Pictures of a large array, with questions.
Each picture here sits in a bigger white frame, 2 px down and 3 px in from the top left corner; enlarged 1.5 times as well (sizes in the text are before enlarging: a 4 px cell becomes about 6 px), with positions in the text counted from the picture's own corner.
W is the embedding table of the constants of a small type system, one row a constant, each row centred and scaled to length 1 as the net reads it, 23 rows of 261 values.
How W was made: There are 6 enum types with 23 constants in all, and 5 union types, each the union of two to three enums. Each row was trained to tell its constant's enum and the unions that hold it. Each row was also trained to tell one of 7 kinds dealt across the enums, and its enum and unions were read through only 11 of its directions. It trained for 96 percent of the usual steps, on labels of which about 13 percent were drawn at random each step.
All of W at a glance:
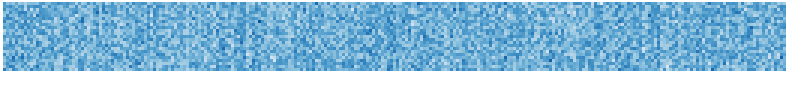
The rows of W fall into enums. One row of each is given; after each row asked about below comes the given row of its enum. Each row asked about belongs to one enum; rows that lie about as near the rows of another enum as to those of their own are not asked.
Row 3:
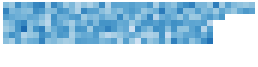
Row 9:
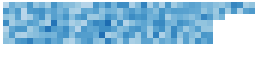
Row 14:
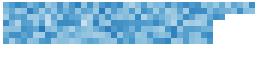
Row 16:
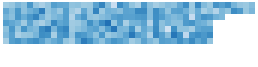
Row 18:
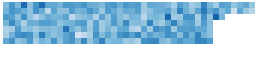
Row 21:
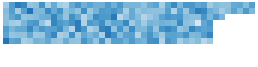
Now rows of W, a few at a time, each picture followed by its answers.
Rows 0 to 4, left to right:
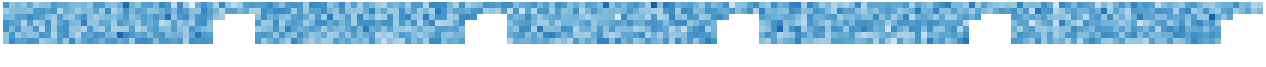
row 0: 16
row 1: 14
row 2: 3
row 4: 18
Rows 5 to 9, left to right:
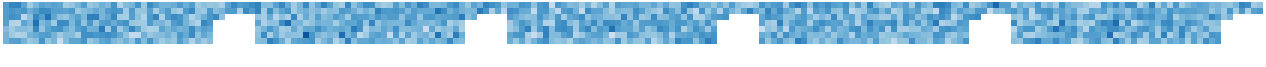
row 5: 21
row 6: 9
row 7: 3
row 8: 14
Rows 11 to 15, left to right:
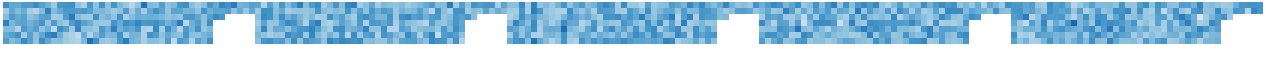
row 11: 14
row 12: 16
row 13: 16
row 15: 21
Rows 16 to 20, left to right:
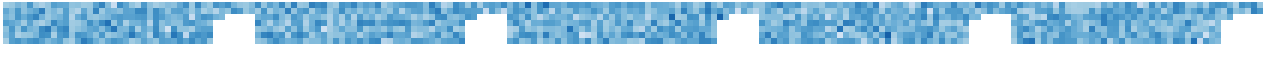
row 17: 14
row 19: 9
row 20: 9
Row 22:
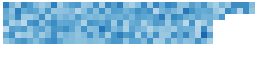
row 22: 9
